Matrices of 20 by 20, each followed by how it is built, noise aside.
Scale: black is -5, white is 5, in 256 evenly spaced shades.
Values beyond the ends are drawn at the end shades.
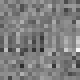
low rank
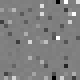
sparse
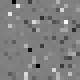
sparse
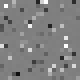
sparse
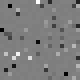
sparse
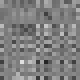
low rank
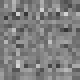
low rank
